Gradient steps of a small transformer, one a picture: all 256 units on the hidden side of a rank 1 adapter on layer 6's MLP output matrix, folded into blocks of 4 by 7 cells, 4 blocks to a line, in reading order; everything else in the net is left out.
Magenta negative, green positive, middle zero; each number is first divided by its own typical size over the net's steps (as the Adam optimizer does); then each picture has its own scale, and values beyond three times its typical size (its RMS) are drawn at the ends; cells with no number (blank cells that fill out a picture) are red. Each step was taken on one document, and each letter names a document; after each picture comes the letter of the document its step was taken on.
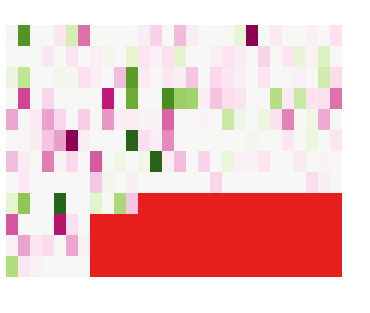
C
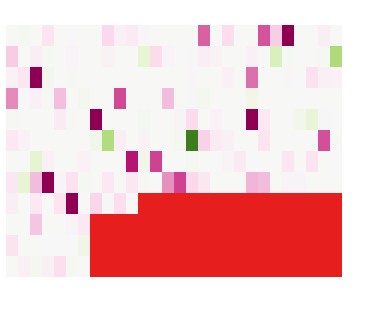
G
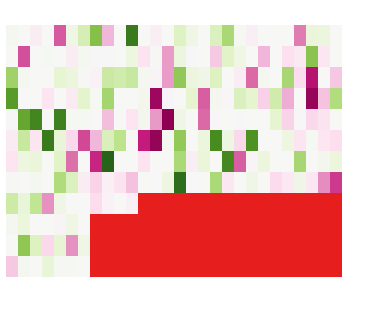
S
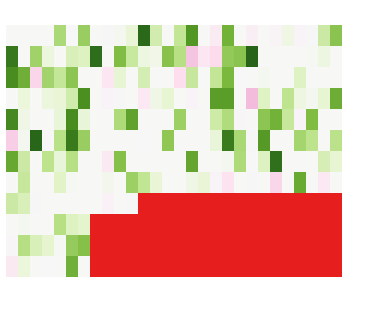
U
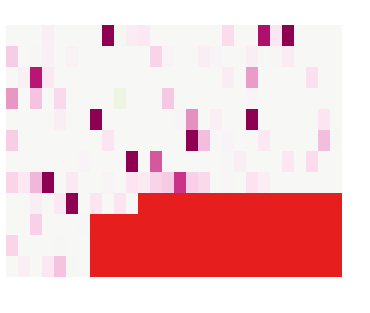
G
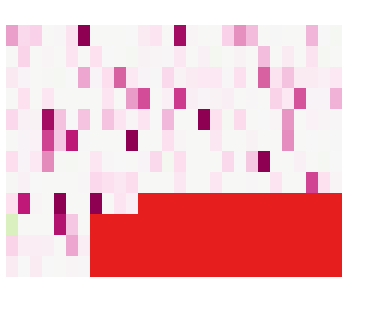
C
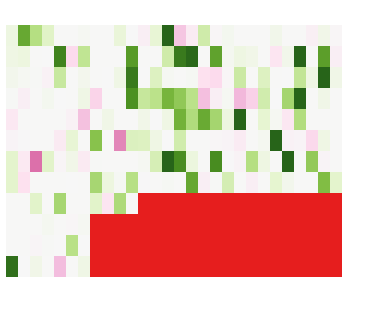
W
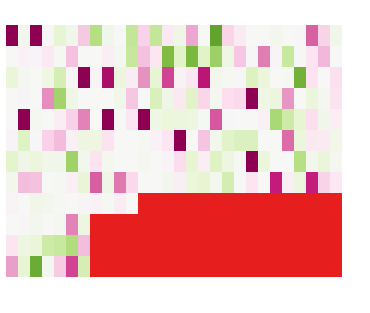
S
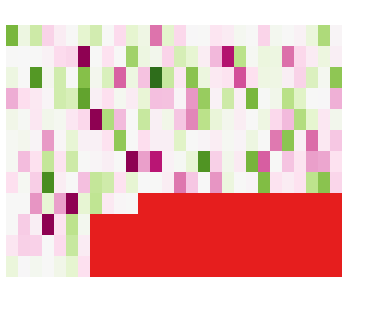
W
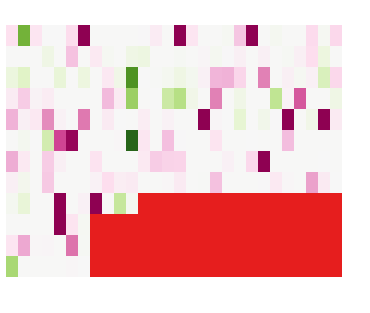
C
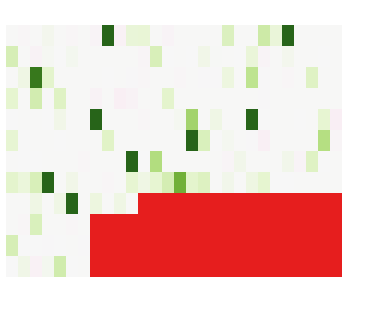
G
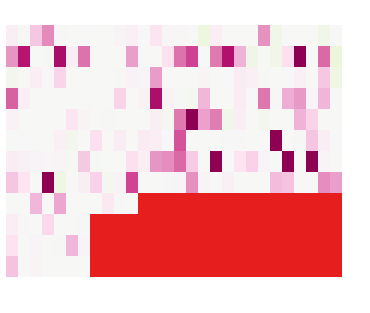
W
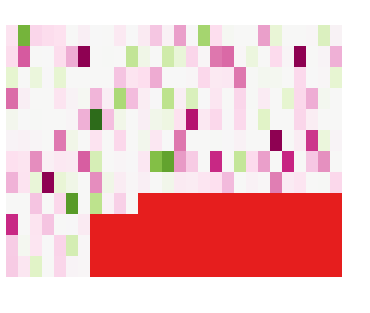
W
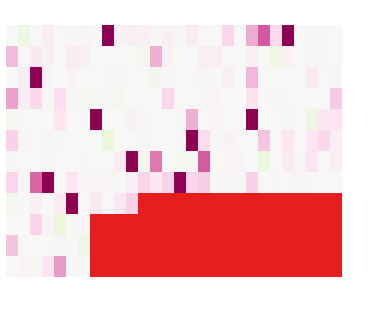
G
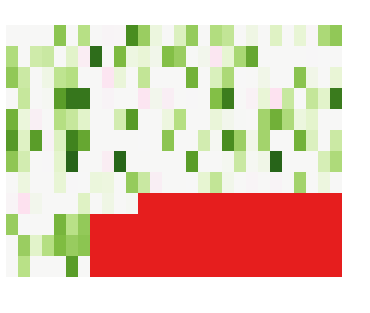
U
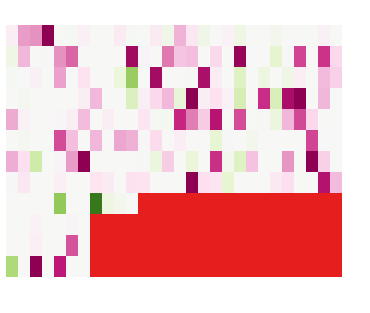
W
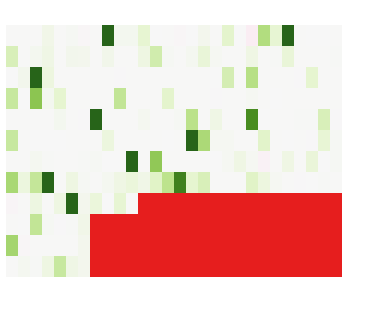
G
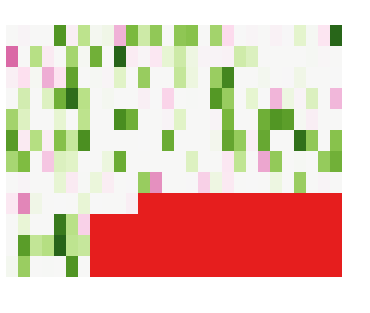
U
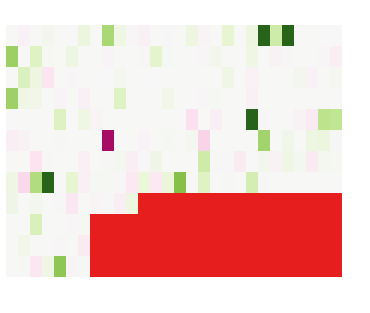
G
